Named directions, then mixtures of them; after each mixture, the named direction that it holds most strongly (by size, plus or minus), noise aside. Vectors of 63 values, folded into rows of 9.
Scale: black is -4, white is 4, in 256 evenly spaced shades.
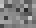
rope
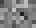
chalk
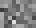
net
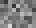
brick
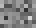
rope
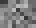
chalk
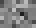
chalk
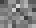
chalk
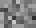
net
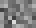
net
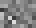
net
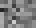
net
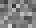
brick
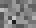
net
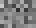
rope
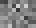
brick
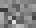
net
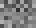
rope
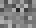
rope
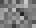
chalk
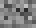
rope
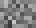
net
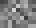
chalk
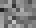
net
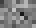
chalk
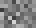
net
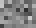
rope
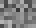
rope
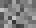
net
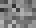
brick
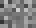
rope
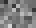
brick
